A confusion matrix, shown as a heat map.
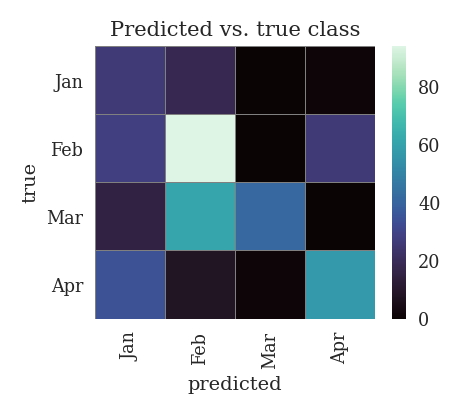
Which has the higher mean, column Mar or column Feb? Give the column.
Feb
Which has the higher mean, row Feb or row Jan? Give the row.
Feb
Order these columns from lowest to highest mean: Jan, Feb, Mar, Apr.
Mar, Apr, Jan, Feb
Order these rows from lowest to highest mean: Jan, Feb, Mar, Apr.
Jan, Apr, Mar, Feb
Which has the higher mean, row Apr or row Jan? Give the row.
Apr
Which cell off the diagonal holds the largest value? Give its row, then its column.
Mar, Feb
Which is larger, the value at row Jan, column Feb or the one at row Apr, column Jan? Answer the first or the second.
the second
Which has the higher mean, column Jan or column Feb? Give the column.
Feb
